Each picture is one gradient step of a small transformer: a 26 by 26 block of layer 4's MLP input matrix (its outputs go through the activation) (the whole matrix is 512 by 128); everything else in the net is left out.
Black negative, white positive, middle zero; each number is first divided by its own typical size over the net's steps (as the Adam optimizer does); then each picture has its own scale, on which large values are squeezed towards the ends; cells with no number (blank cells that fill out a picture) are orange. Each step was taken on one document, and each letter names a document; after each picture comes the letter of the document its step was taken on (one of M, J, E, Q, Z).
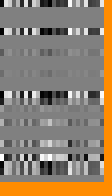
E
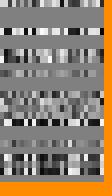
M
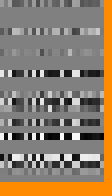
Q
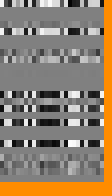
M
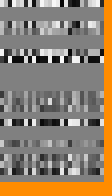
M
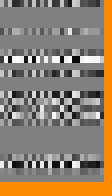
Q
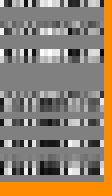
M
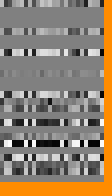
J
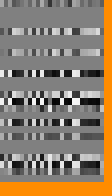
Q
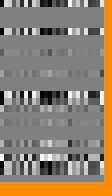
E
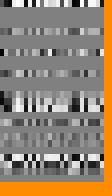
J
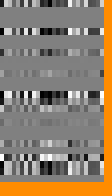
E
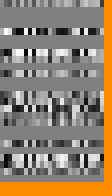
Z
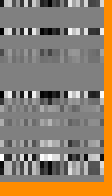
E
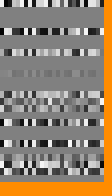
J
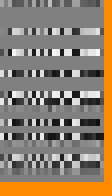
Q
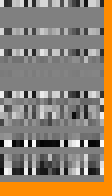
J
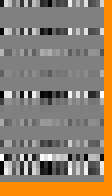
E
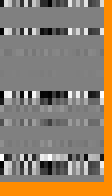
E
